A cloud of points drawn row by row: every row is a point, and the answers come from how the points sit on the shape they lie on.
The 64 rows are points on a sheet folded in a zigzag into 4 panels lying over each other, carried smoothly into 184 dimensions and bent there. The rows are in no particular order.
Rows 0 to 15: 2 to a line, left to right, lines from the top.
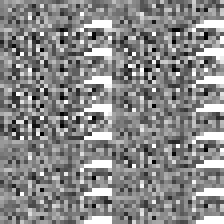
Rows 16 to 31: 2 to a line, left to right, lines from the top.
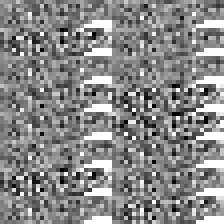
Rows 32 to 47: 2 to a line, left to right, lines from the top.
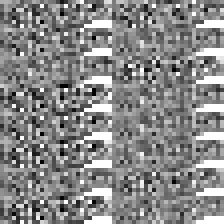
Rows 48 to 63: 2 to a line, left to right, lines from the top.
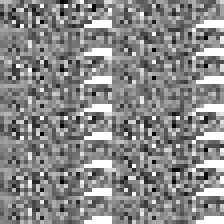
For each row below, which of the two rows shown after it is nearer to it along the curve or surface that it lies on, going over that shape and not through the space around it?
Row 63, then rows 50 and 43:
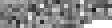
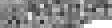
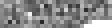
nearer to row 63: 50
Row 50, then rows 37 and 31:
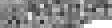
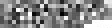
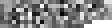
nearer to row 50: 31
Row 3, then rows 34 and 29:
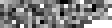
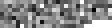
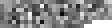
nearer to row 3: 34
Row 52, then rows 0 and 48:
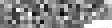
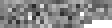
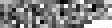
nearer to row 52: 0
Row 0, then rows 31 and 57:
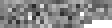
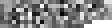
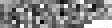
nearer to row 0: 31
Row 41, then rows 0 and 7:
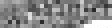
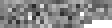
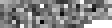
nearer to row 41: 0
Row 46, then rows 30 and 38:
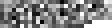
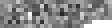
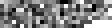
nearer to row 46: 38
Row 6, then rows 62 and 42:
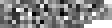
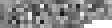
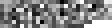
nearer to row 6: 62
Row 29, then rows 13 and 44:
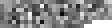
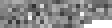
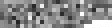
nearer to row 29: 13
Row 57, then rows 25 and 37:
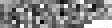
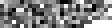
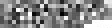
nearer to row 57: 25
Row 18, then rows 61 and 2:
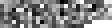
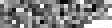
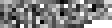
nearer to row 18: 61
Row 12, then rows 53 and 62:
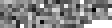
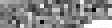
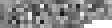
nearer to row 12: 53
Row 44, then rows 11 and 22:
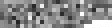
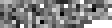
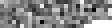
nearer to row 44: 22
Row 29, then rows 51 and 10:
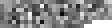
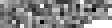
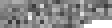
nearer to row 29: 10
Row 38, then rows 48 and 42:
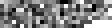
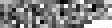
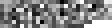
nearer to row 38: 48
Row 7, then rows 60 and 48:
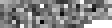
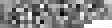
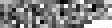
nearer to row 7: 48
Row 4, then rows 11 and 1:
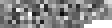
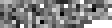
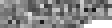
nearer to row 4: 1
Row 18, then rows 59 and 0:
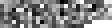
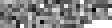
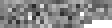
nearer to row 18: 59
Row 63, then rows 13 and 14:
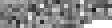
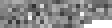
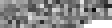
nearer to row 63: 14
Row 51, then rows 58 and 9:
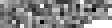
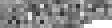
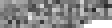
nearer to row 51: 9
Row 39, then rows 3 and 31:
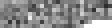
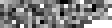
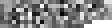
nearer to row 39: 31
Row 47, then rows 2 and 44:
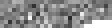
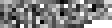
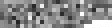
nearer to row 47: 44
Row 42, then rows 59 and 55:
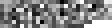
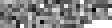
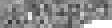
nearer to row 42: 59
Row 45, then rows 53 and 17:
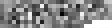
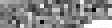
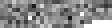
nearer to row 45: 17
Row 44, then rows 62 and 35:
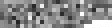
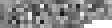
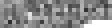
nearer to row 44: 62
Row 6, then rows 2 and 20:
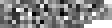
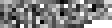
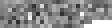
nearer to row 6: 20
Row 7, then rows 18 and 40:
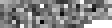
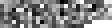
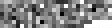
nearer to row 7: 18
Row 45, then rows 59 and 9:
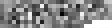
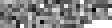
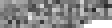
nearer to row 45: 9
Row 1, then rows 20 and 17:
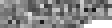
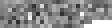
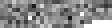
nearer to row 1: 20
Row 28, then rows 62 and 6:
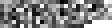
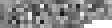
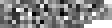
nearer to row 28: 62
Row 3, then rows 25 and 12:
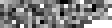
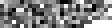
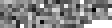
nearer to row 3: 25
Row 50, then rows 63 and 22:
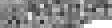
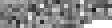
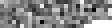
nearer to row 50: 63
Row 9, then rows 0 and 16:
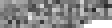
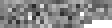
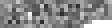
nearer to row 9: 0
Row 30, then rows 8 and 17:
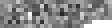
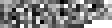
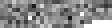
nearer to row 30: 17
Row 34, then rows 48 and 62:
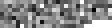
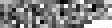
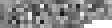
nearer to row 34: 48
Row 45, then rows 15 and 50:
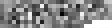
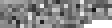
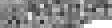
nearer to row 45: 50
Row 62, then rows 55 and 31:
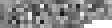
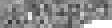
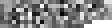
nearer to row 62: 31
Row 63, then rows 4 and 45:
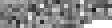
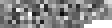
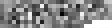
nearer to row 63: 45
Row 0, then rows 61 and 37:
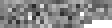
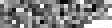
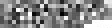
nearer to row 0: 37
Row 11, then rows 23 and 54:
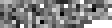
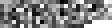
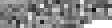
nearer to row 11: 23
